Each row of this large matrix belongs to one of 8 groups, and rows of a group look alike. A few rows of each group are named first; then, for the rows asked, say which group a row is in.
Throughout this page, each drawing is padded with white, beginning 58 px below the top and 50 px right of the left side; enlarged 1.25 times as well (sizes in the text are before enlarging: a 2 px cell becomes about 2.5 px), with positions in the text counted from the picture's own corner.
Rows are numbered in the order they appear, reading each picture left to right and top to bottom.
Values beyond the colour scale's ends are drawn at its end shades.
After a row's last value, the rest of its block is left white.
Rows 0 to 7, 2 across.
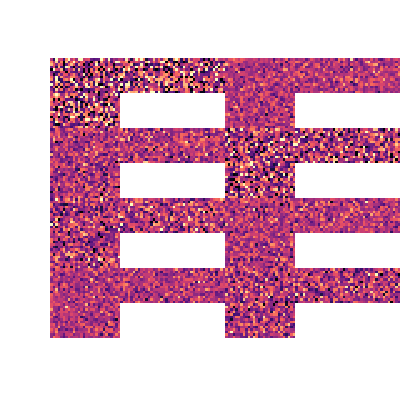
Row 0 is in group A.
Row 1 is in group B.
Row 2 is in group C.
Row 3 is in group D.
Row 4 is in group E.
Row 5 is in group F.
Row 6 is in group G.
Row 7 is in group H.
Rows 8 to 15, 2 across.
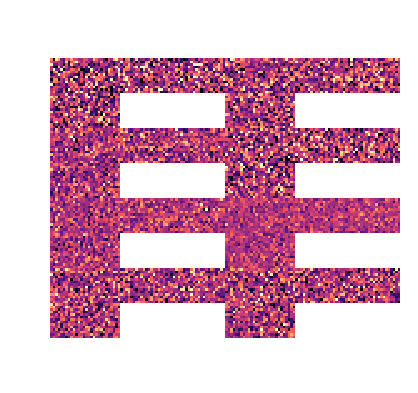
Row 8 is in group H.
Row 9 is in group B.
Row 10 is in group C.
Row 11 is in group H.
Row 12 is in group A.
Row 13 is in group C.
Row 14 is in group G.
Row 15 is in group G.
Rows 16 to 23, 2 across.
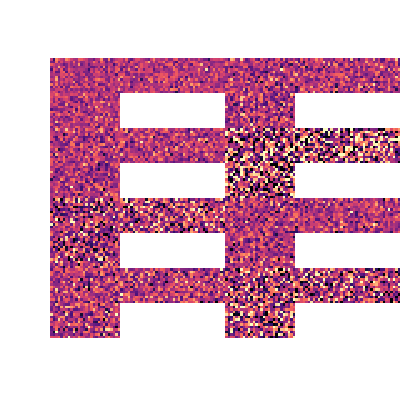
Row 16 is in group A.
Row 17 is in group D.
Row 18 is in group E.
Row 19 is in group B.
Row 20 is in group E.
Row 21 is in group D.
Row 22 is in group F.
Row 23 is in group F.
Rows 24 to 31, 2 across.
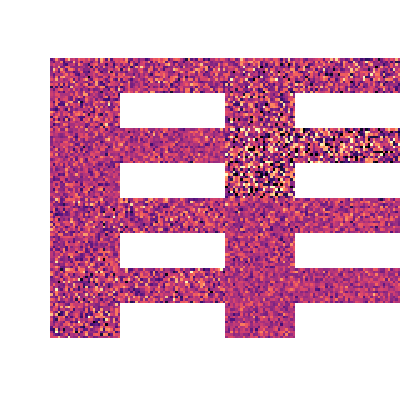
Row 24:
A
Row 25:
F
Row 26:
D
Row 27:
F
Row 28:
E
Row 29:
B
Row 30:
F
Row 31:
D
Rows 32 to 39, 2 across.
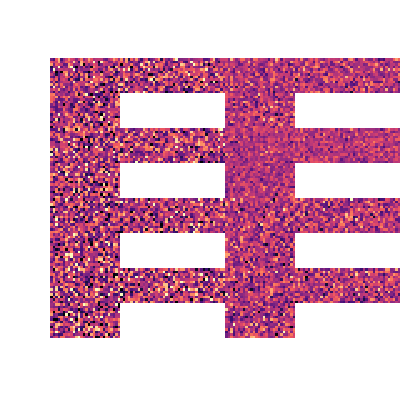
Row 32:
C
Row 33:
A
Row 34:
F
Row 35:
C
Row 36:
D
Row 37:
B
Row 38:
A
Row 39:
C
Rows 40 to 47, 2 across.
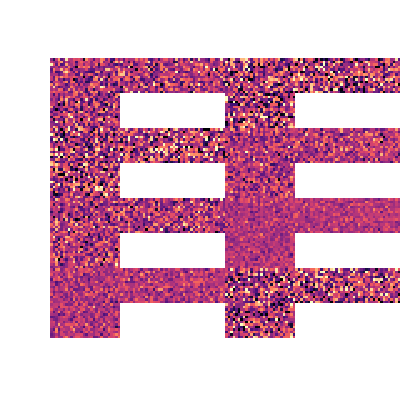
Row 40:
D
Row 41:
C
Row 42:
A
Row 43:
E
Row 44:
G
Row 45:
E
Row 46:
C
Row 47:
E
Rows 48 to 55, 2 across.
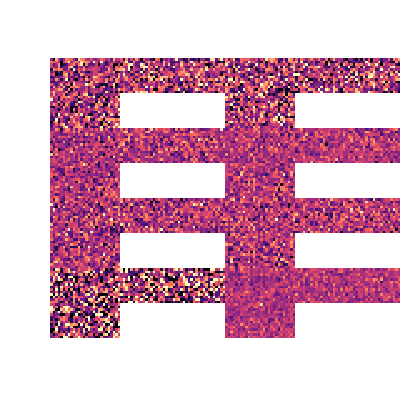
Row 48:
C
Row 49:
H
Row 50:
E
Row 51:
F
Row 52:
H
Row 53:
F
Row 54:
C
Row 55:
E
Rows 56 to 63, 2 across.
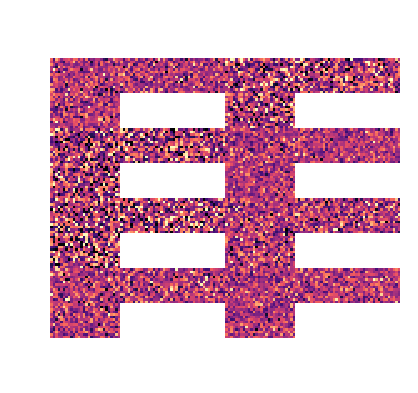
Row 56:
H
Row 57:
B
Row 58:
B
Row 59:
G
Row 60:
A
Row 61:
H
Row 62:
B
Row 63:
E
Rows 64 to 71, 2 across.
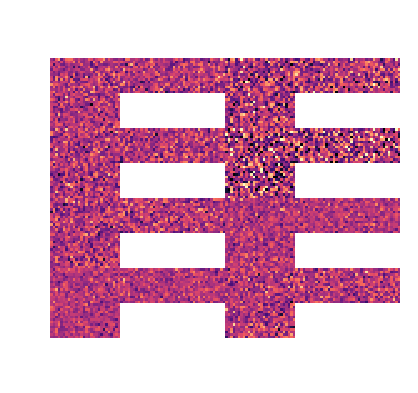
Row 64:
G
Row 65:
D
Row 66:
D
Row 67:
D
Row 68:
E
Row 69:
D
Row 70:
G
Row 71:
C
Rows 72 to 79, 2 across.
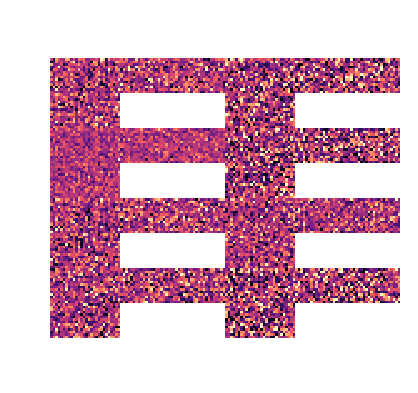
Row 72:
A
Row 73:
B
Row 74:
A
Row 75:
C
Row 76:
A
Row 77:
G
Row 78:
C
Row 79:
E
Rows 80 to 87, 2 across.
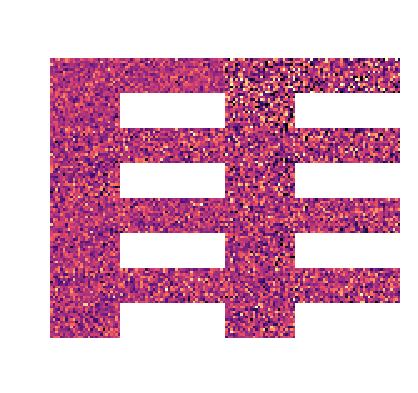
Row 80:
B
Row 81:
G
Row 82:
C
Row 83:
H
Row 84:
H
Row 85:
C
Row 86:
E
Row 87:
A
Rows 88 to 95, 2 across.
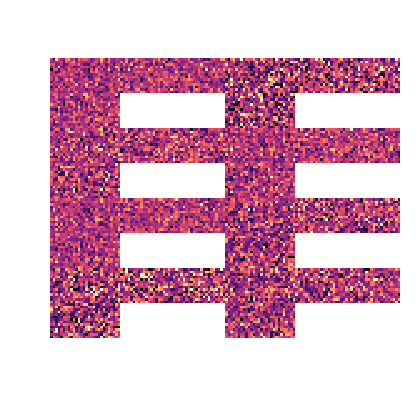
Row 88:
A
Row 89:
D
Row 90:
F
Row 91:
A
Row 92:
A
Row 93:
C
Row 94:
C
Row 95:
E
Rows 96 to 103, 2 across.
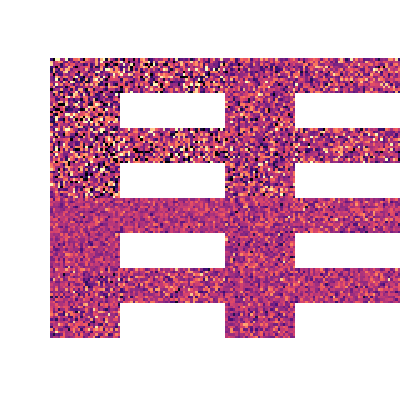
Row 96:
D
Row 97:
E
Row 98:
G
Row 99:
A
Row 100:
D
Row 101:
C
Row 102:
A
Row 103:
D
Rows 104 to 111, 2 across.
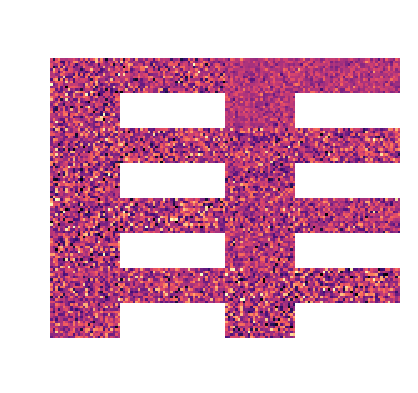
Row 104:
H
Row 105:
G
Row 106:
D
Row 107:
E
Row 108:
B
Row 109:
G
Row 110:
A
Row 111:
B
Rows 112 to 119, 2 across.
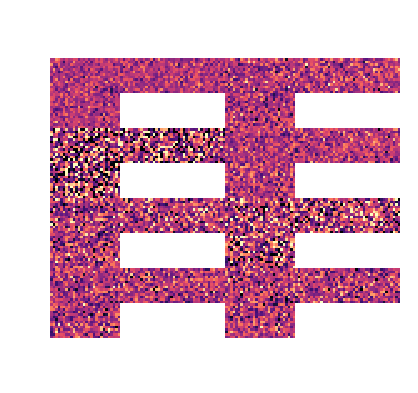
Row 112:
H
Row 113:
E
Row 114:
D
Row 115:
F
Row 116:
E
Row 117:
F
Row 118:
C
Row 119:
H
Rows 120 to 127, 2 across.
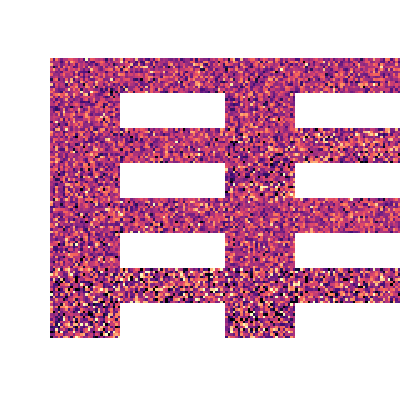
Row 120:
H
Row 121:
D
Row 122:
D
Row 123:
C
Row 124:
D
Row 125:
A
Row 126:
C
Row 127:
D
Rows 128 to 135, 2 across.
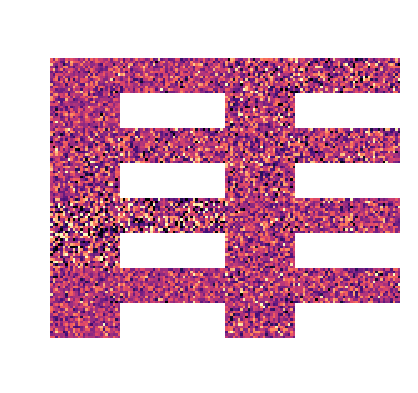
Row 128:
H
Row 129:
H
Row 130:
G
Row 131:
G
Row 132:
H
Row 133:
B
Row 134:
H
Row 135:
H
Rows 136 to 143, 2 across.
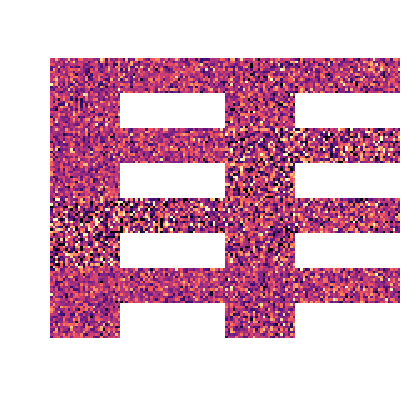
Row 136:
A
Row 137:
D
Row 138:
E
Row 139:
B
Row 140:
D
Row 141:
H
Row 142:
C
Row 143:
A
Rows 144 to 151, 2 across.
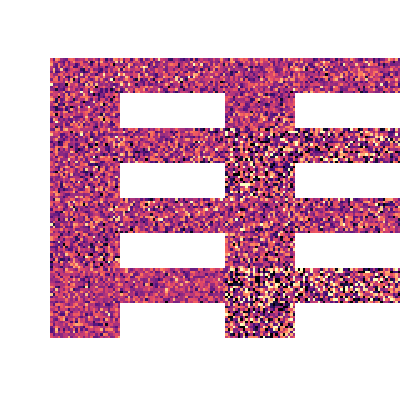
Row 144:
H
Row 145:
C
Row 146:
G
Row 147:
D
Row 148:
C
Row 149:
B
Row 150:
F
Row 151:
E
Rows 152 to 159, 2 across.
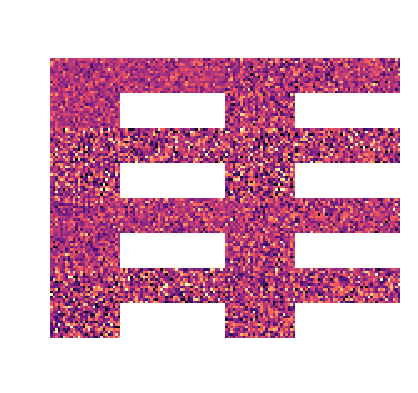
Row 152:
B
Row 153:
D
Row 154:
F
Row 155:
F
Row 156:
E
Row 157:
F
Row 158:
C
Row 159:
A
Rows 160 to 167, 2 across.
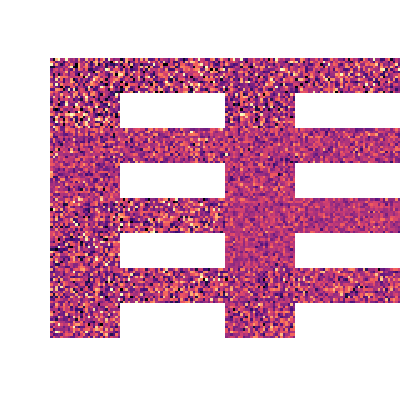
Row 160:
D
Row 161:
D
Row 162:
E
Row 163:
H
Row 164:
A
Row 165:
G
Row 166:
A
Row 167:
A
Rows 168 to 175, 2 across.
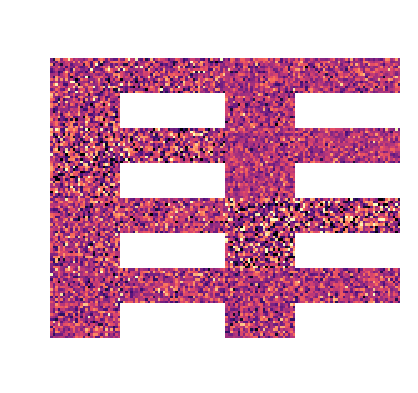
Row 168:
G
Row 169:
C
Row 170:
H
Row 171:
G
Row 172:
F
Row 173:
B
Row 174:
A
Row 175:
D
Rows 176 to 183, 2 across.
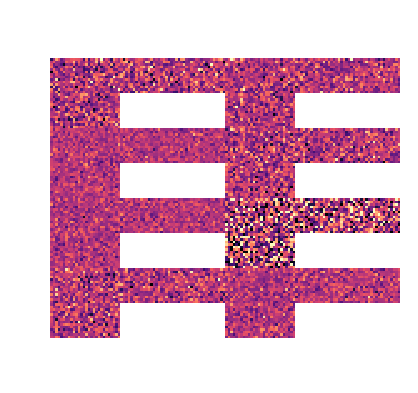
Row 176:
E
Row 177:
B
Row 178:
H
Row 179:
G
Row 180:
D
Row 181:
F
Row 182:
F
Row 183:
A
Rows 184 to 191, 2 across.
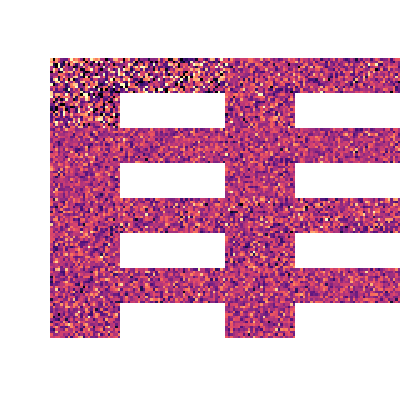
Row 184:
H
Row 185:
H
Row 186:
G
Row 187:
H
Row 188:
H
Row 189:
C
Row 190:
D
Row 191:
F
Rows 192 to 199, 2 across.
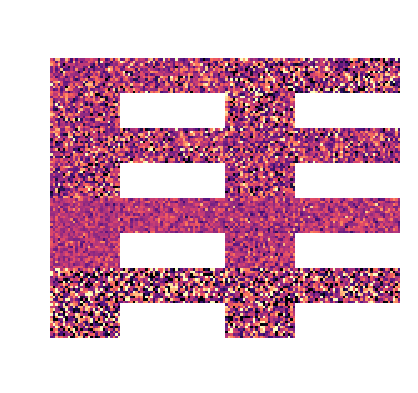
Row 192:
B
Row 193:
G
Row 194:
C
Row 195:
D
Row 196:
A
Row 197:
A
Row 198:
B
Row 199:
H
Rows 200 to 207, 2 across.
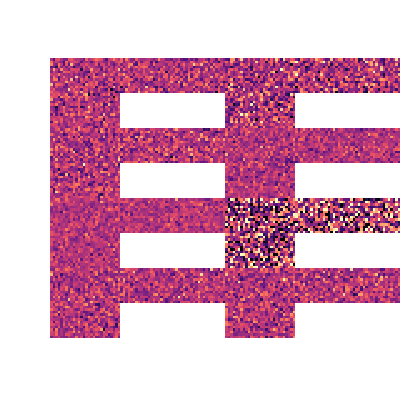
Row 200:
H
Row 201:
D
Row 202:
A
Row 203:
H
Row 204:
B
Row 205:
E
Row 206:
G
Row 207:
B
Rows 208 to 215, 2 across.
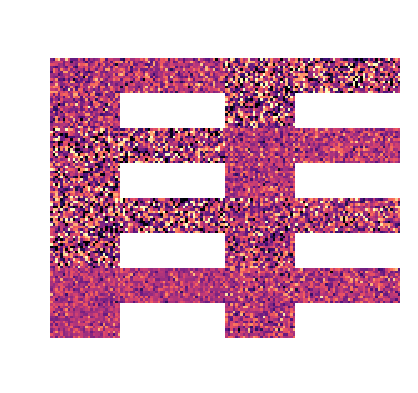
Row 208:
D
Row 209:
H
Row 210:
G
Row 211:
A
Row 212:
H
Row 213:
E
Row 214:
H
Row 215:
F
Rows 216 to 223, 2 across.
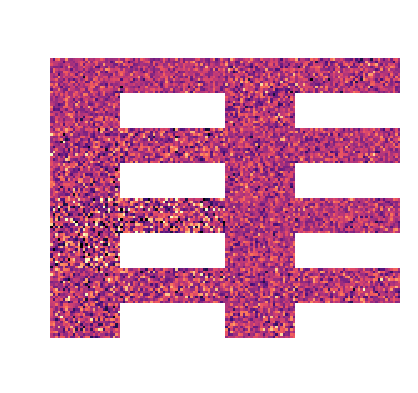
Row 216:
D
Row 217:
H
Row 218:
B
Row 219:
D
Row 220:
A
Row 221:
A
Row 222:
B
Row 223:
A
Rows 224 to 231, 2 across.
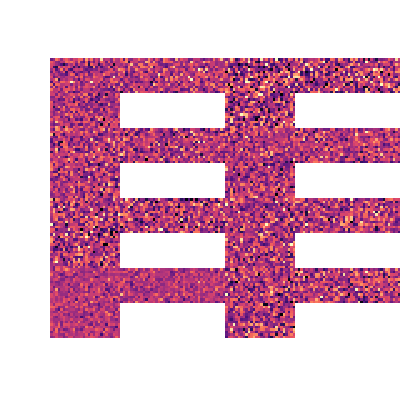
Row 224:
E
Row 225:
E
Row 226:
G
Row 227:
C
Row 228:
H
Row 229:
B
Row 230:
G
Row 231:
C
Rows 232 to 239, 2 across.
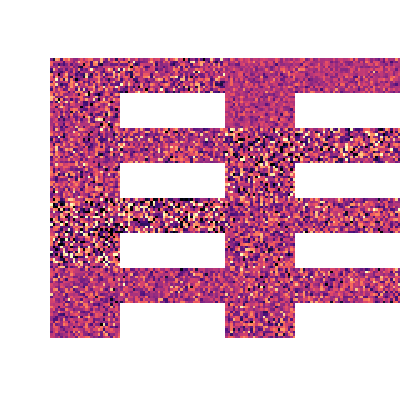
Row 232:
G
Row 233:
G
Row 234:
A
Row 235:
B
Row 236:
H
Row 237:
E
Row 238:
H
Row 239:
F
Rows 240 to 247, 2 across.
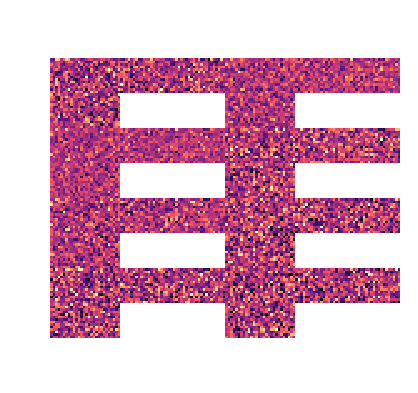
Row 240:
G
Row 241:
B
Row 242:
B
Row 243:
A
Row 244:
B
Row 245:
H
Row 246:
A
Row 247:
G
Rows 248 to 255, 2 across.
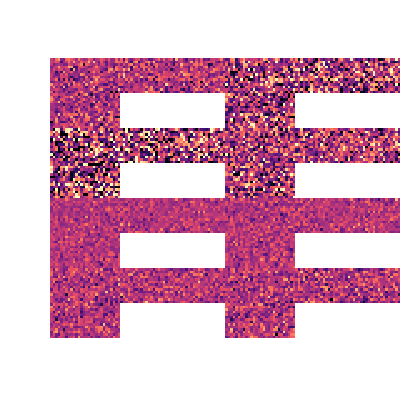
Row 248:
C
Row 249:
C
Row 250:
C
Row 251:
F
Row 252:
G
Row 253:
G
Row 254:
H
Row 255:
C
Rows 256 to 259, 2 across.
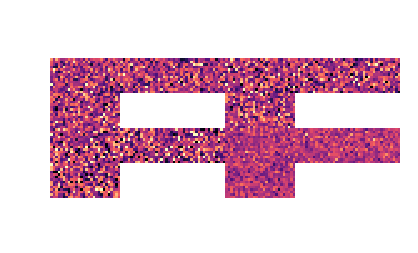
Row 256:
H
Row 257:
H
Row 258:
G
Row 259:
E
